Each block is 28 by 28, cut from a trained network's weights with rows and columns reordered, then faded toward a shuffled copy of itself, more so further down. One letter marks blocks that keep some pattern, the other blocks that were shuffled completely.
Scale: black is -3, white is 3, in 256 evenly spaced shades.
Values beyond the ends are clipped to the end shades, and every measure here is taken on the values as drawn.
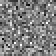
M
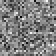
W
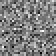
M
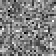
M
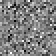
W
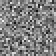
M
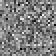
M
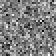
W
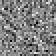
M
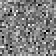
W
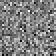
W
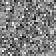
M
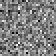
W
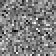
M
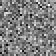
M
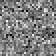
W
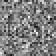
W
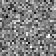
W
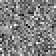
W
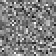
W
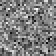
M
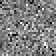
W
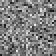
W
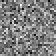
M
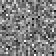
M
